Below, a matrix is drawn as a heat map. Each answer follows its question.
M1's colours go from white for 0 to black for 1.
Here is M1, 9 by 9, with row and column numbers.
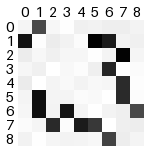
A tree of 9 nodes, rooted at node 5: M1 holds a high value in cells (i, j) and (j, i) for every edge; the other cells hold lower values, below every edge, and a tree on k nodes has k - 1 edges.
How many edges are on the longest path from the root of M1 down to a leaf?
3
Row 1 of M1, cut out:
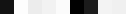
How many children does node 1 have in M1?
2
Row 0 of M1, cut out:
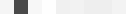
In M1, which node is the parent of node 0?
1
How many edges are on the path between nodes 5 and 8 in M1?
3
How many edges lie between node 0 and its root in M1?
2
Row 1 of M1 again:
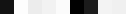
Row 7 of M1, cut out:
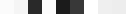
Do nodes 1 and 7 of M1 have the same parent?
yes
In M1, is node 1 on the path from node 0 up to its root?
yes
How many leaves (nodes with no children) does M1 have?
5
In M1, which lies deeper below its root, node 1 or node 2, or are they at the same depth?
node 2
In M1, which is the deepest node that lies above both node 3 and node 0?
1
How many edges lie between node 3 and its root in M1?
3
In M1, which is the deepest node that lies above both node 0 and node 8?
1
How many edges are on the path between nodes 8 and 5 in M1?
3
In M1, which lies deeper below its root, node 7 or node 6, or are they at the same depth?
node 6
